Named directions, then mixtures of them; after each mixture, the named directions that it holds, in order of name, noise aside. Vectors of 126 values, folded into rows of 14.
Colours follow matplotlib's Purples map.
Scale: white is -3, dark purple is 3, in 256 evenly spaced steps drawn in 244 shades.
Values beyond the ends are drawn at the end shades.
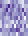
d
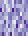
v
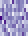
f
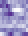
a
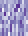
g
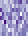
f, v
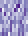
g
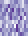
d, v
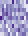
d, f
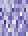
f, v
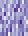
g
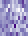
a, d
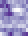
a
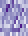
d, v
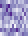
a, d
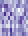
a, g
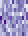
f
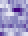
a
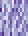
g, v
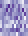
d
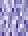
v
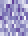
d, f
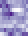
a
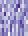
g
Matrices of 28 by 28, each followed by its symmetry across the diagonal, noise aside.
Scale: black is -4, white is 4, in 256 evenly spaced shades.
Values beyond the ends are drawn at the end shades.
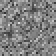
symmetric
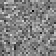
neither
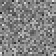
symmetric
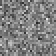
neither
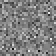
antisymmetric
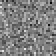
antisymmetric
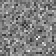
symmetric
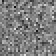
neither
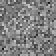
symmetric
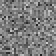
neither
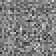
antisymmetric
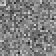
symmetric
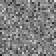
antisymmetric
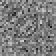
symmetric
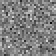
neither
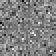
symmetric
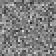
antisymmetric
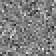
antisymmetric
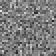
neither
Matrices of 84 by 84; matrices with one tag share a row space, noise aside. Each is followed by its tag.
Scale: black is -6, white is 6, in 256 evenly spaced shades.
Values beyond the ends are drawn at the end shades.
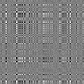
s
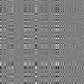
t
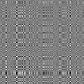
s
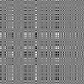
t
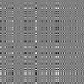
t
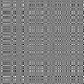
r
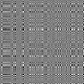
r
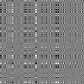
t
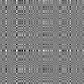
s
